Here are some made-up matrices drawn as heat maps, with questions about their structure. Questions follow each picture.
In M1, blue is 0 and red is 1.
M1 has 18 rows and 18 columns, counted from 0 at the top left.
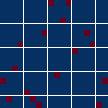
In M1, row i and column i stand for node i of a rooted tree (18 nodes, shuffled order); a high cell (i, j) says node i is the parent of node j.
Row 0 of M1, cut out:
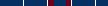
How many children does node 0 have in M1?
2
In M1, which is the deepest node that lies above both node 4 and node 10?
7
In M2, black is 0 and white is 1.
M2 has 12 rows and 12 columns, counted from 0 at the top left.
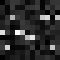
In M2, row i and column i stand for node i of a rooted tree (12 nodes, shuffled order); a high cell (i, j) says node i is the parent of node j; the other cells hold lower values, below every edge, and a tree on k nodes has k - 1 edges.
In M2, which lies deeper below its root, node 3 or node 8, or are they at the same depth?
node 8
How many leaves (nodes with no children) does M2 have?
8
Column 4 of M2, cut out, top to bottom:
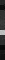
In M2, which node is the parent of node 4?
6
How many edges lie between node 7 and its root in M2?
0
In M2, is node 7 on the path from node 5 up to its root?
yes
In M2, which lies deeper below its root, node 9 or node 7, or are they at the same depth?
node 9
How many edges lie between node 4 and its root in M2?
2
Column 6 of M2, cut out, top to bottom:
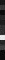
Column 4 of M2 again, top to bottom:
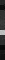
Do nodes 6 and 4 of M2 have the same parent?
no
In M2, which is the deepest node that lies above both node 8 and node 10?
3
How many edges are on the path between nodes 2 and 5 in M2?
4
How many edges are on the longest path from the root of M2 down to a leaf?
4
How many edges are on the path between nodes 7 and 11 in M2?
3
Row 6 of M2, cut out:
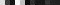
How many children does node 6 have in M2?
3
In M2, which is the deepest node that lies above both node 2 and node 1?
3
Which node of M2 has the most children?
3
